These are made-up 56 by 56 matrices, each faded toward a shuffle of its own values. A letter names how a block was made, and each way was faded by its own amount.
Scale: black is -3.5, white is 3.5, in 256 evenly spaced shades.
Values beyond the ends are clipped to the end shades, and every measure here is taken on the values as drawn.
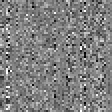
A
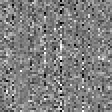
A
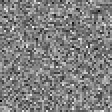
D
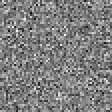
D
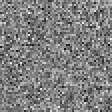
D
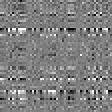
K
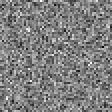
D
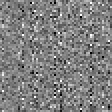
A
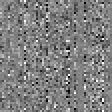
A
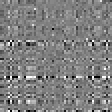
K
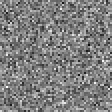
D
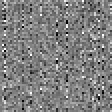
A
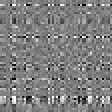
K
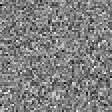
D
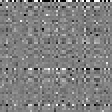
K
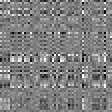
K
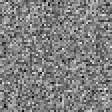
D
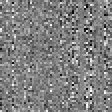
A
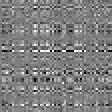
K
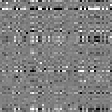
K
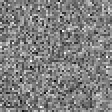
D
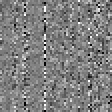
A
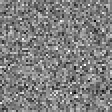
D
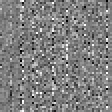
A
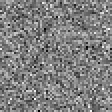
D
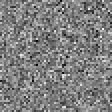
D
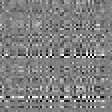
K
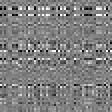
K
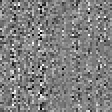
A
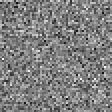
D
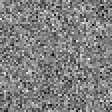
D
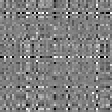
K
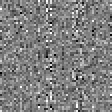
A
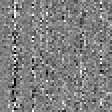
A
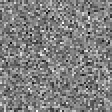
D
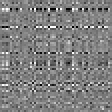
K
